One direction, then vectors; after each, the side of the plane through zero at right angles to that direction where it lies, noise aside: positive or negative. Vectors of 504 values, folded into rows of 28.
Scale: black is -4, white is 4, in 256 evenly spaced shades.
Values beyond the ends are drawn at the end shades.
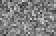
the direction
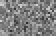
negative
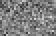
positive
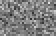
negative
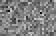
positive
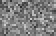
positive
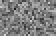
negative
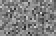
negative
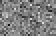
positive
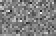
negative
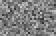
negative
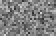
negative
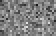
positive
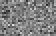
positive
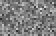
negative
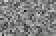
negative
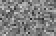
negative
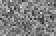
negative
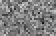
negative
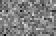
positive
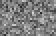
positive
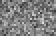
positive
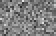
positive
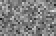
negative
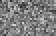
positive
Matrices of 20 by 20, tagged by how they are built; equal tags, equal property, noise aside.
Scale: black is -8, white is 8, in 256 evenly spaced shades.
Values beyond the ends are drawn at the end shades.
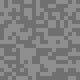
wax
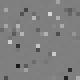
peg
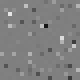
peg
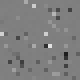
peg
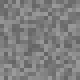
wax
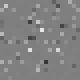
peg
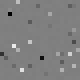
peg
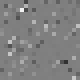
peg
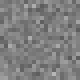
wax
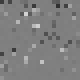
peg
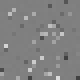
peg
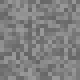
wax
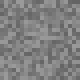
wax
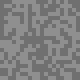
wax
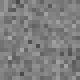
wax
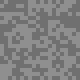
wax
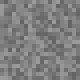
wax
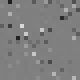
peg
